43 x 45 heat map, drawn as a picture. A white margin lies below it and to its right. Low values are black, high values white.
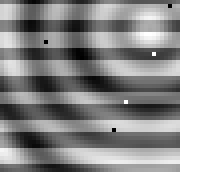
Rings: centred on the top right. Average level on the scale: 50%. Lone odd cells: 5, 2 higher and 3 lower than their neighbours. Stripes: horizontal, repeating 6 times.
